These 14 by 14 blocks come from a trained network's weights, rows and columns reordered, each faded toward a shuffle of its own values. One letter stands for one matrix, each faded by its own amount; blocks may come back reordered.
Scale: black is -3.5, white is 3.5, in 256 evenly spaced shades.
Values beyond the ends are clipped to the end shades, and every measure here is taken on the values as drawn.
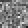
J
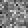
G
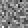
J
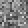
J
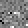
G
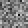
J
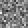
J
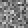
J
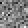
J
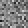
J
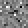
G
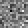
J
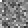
J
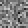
J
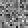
J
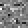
G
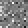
G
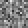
J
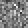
J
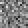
G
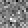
J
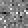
G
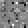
G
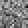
J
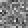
J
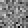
G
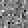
G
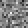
J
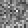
J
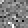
G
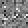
G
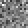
J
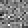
G
